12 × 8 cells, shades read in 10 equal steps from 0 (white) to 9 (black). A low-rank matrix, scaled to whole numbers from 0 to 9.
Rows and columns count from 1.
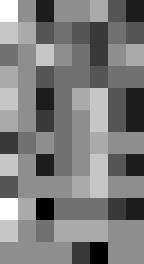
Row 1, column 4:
4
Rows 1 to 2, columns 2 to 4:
4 8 4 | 3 6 5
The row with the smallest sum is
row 11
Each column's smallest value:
0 3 2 3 3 2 4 3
